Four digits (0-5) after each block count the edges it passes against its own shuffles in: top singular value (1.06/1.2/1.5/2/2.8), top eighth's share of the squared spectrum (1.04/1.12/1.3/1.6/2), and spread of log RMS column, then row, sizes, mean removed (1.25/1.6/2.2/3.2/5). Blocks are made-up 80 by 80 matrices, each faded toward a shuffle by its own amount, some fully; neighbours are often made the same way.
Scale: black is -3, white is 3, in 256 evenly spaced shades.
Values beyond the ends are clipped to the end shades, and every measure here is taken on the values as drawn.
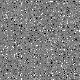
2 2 2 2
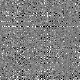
2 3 3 3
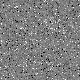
0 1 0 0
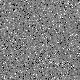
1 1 0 0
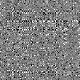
4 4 2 3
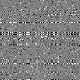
5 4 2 3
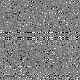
4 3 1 2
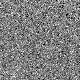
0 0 0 0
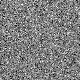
0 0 0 0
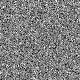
0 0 0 0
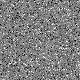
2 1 0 0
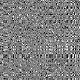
5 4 3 3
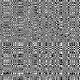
5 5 4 3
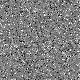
2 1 0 0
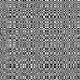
5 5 4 4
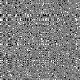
4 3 2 2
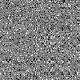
4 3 2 1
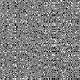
4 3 2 2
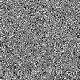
3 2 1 0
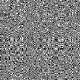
4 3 2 2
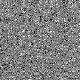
3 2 0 1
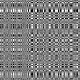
5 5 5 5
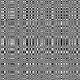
5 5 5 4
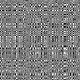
5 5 4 4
